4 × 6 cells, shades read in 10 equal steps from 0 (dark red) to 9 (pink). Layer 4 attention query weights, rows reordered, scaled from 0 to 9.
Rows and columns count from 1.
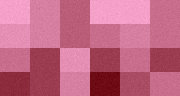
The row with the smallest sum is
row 4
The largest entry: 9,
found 3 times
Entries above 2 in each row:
6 6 6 4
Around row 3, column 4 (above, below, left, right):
6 0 8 6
